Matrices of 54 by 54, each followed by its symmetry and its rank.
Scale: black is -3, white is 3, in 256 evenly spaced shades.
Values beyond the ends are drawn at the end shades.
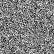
antisymmetric, full rank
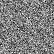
antisymmetric, full rank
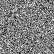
antisymmetric, full rank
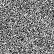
neither, full rank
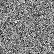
neither, full rank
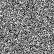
neither, full rank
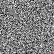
antisymmetric, full rank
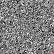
antisymmetric, full rank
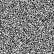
antisymmetric, full rank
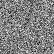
neither, full rank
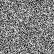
neither, full rank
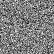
neither, full rank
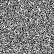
neither, full rank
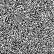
antisymmetric, full rank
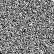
antisymmetric, full rank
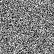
neither, full rank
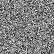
neither, full rank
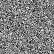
antisymmetric, full rank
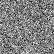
neither, full rank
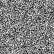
antisymmetric, full rank
